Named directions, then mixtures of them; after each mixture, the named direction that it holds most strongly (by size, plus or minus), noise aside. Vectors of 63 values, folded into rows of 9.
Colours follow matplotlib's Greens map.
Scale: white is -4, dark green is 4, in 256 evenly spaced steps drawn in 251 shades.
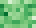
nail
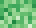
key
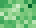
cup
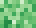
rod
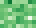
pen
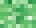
pen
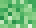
key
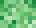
key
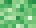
pen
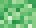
key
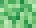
rod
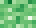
pen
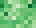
cup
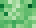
nail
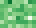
pen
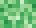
rod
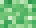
pen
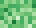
key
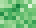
cup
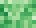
nail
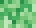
rod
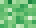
pen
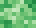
cup
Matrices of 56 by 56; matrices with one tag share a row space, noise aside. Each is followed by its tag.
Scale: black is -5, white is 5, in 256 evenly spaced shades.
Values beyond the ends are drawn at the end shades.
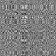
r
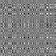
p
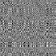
p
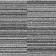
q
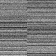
q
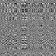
r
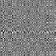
p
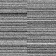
q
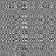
r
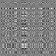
r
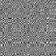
p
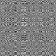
r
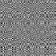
p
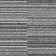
q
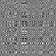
r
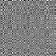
p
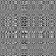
r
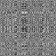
r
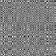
p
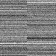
q
